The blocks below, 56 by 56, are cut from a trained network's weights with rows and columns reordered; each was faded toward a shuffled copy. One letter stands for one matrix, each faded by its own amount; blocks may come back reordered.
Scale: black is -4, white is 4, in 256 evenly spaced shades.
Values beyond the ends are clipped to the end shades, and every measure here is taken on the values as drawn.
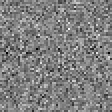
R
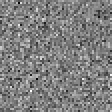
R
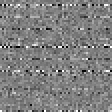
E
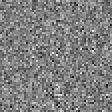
R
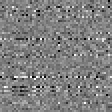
E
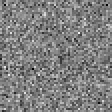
R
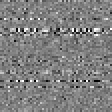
E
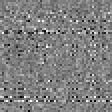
E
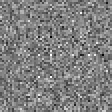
R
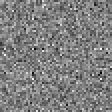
R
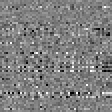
E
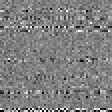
E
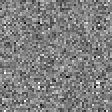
R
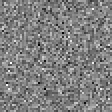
R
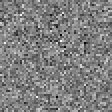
R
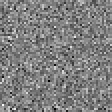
R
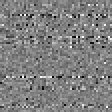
E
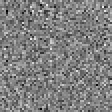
R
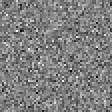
R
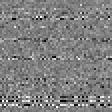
E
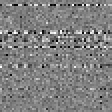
E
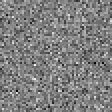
R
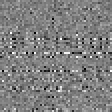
E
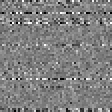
E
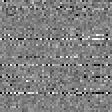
E
